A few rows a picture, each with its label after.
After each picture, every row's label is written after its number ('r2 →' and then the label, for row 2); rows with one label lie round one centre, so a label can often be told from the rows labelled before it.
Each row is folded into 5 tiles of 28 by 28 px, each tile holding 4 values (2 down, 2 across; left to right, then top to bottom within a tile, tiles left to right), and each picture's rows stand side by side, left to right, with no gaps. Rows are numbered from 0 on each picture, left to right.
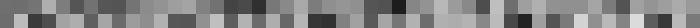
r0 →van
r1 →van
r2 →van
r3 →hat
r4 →hat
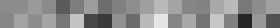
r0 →hat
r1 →hat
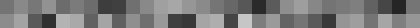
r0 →van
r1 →van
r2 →van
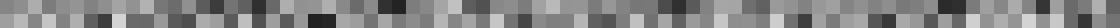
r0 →hat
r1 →van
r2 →van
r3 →hat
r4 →van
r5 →hat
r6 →van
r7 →hat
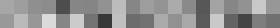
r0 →hat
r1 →hat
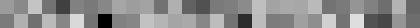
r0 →hat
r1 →hat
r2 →hat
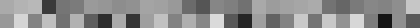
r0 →hat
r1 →hat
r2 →hat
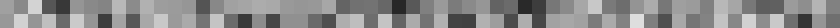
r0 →hat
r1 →hat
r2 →van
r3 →van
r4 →hat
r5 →hat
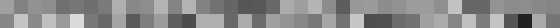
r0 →hat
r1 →van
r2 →hat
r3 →hat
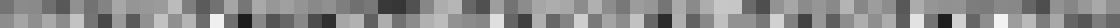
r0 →hat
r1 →hat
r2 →van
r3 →hat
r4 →hat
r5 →hat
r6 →hat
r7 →hat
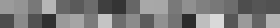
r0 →van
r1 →van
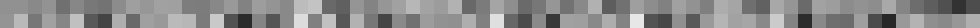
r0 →hat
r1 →hat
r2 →hat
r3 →hat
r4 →hat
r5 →hat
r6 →van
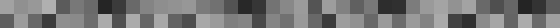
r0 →van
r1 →van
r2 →van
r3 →van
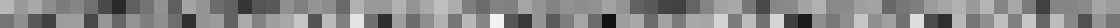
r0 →van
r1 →van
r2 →hat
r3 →hat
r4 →van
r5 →hat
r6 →hat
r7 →hat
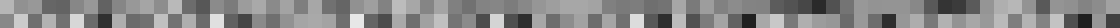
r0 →hat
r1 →hat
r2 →hat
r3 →hat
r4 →hat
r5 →van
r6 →van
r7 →hat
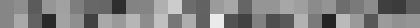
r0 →van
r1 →hat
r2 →van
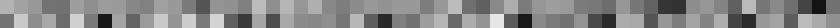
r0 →hat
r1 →hat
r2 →hat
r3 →hat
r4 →van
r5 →van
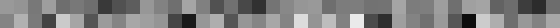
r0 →van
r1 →van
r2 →hat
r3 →van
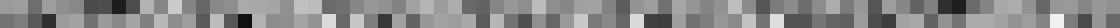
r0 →van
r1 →hat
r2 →hat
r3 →hat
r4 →hat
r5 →hat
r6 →van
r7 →hat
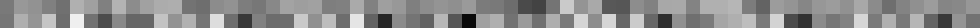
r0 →hat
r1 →hat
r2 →hat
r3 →van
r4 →hat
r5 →hat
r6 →hat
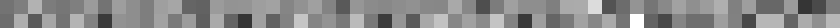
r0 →hat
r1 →hat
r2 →hat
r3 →hat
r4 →hat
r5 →van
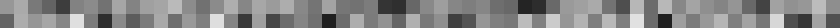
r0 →hat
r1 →hat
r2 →van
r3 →van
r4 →hat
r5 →hat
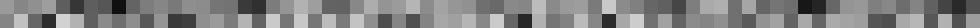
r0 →van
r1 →van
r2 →hat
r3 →hat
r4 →van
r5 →van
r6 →van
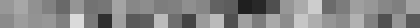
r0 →hat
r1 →van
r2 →hat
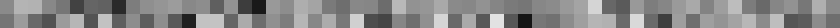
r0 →van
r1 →van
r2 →hat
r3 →hat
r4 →hat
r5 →hat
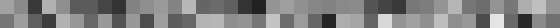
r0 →van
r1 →van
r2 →van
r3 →hat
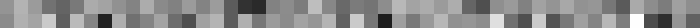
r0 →hat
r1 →van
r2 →hat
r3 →hat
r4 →hat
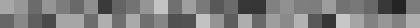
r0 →van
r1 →van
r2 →van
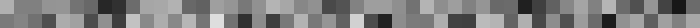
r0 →van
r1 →hat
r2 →hat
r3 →van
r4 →van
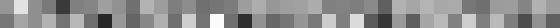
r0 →hat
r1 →hat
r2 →hat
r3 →hat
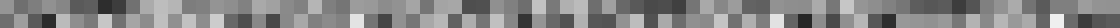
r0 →van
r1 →hat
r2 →hat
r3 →hat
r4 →van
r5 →hat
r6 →van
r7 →hat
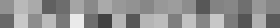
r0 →hat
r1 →hat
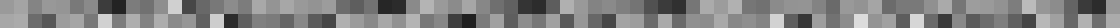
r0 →van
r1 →hat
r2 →van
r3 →van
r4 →van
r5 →hat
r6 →hat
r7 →van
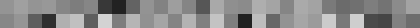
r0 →van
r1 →hat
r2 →hat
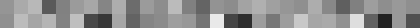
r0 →hat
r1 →hat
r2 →hat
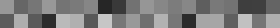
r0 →van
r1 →van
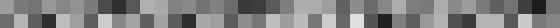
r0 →van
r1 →van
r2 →hat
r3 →van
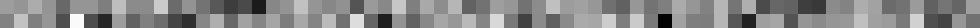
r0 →hat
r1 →van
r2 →hat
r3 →hat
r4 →hat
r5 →van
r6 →hat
